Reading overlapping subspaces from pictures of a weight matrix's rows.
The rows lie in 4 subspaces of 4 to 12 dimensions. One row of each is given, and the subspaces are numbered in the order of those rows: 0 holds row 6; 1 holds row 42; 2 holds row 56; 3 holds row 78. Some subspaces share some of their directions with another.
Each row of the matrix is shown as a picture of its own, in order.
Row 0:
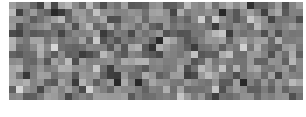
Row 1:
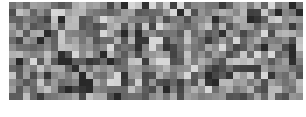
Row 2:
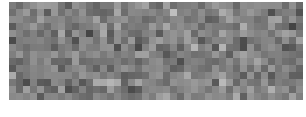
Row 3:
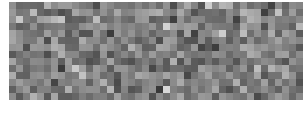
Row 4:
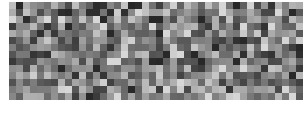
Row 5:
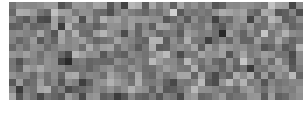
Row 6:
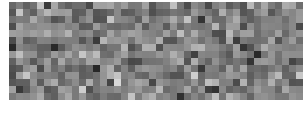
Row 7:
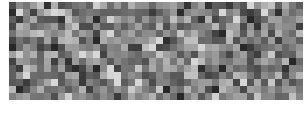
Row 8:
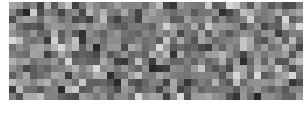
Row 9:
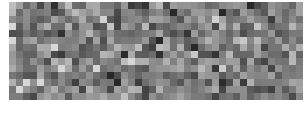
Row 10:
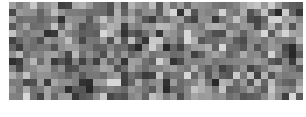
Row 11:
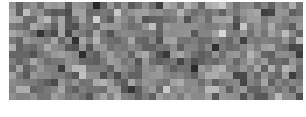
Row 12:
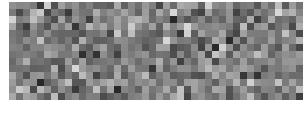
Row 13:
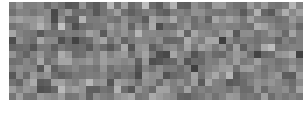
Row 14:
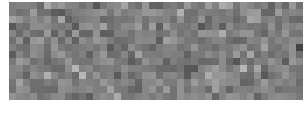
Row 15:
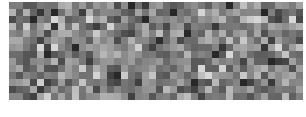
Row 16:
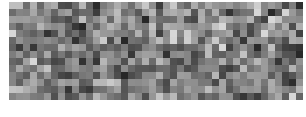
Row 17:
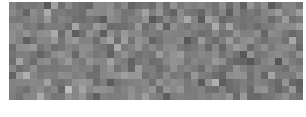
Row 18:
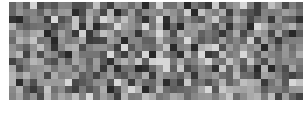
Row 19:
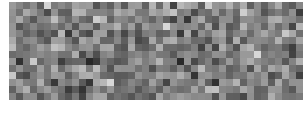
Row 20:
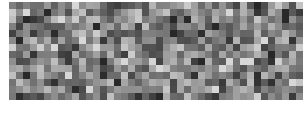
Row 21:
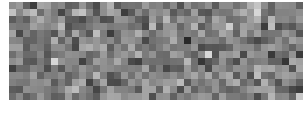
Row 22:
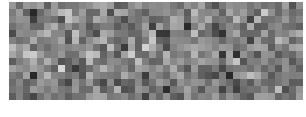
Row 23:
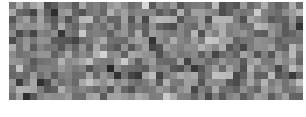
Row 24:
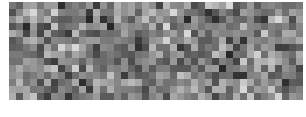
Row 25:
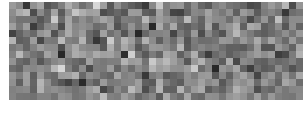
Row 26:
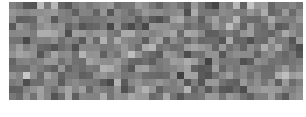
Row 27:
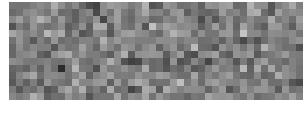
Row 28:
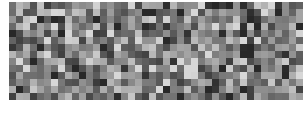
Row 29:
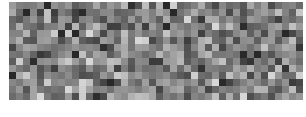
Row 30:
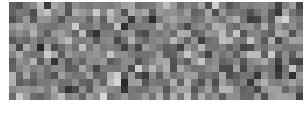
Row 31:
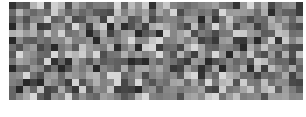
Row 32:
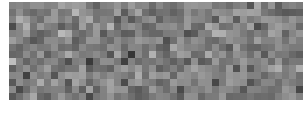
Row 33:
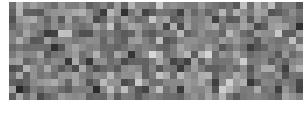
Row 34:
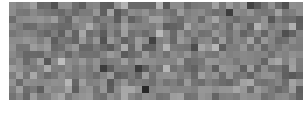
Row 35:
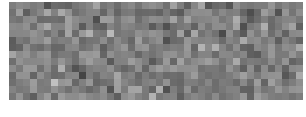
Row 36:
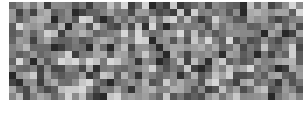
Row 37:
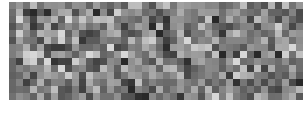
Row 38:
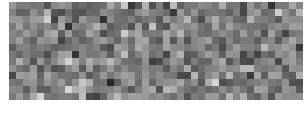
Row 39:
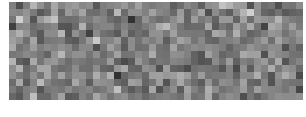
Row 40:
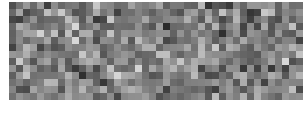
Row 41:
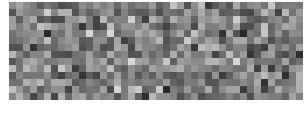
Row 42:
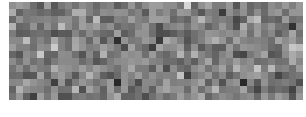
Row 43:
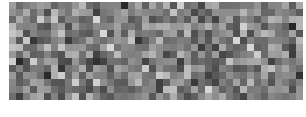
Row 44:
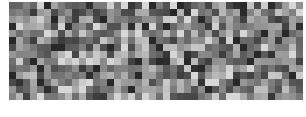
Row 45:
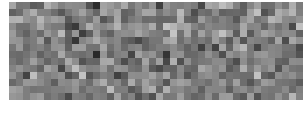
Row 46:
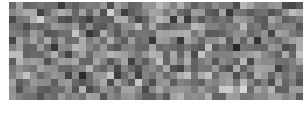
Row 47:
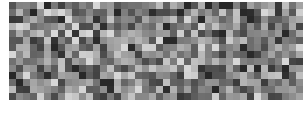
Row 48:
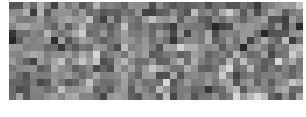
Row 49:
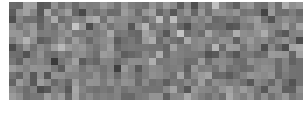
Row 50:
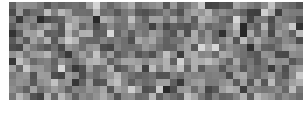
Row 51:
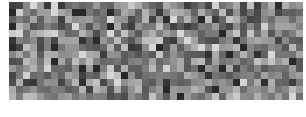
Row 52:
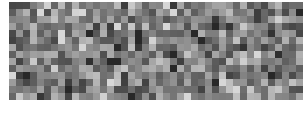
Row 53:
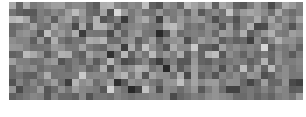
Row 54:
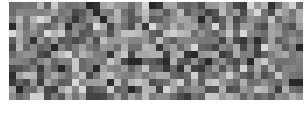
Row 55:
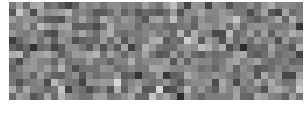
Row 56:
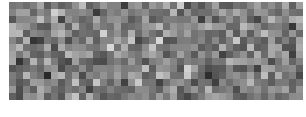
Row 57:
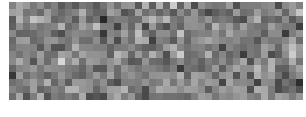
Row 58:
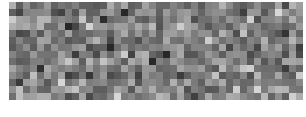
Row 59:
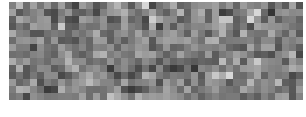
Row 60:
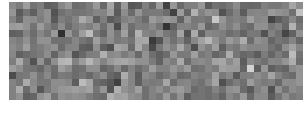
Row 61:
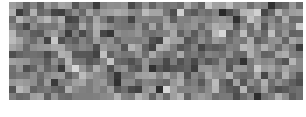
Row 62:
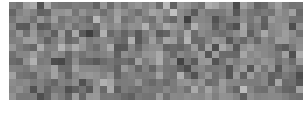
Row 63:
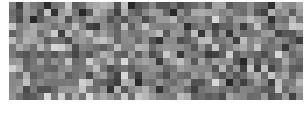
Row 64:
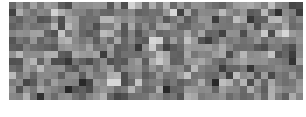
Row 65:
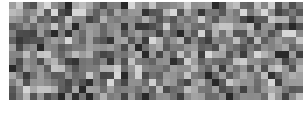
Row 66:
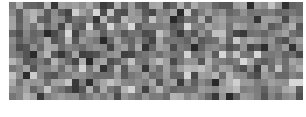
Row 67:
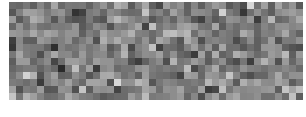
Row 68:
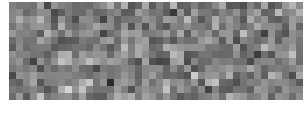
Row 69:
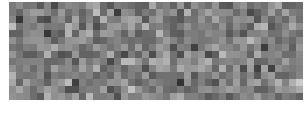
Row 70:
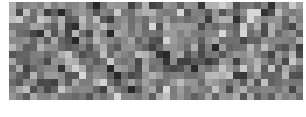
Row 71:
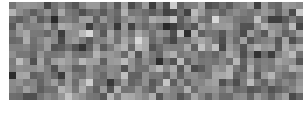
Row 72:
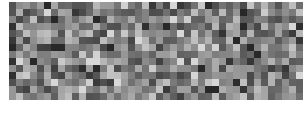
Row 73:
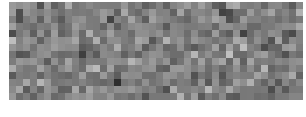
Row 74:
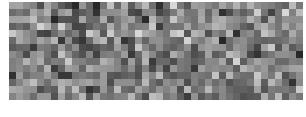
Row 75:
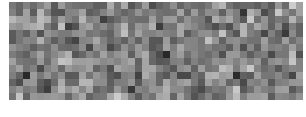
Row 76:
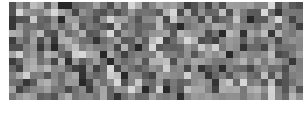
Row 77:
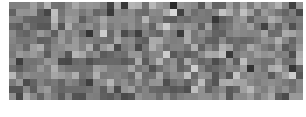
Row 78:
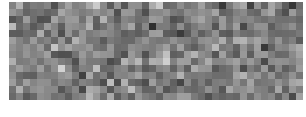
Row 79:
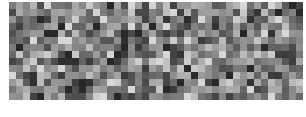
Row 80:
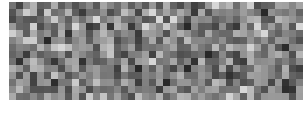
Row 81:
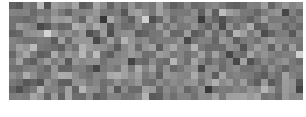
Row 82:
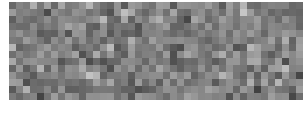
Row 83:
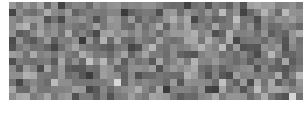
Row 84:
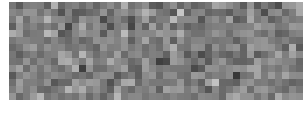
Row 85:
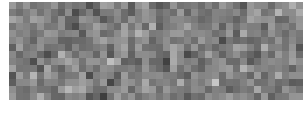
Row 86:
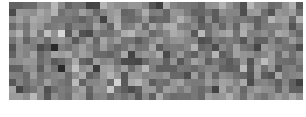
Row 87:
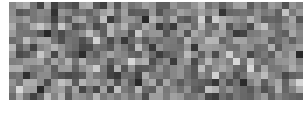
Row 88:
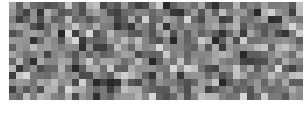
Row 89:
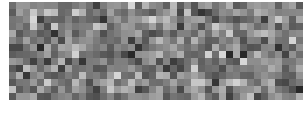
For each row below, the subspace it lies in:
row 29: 3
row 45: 3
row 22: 1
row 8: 3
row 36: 0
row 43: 2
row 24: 1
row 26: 1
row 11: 3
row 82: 3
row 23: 3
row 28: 1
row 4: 3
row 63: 1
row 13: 0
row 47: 2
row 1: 2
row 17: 3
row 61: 3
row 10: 3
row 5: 3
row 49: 1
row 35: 0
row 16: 3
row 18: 1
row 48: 3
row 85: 3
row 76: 1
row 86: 3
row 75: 3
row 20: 3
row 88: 3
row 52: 3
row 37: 1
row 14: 2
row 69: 1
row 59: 3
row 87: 0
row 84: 1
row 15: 1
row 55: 0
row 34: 1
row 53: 1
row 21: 1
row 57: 1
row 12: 1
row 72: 2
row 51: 1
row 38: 3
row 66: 1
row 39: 1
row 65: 1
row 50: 2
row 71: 3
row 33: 1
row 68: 0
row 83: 3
